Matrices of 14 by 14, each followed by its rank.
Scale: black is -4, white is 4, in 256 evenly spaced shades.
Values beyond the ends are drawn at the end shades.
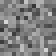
full rank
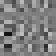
two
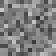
full rank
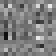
three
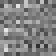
three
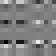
one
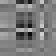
one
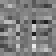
two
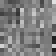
three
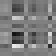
one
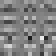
two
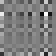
one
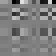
one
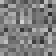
three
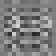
two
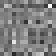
three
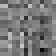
three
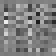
two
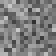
full rank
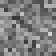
full rank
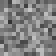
full rank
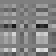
one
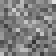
full rank
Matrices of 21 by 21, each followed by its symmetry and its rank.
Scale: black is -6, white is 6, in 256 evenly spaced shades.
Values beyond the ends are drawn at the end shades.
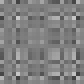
symmetric, rank one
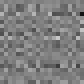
neither, rank three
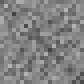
symmetric, full rank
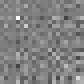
symmetric, rank three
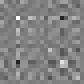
symmetric, rank three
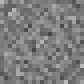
symmetric, full rank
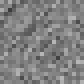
symmetric, full rank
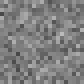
neither, full rank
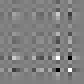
symmetric, rank one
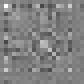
symmetric, rank three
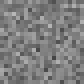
neither, full rank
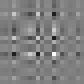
symmetric, rank one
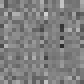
neither, rank three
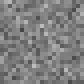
neither, full rank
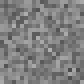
symmetric, full rank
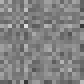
symmetric, rank three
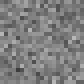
neither, full rank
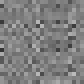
neither, rank three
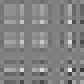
symmetric, rank one
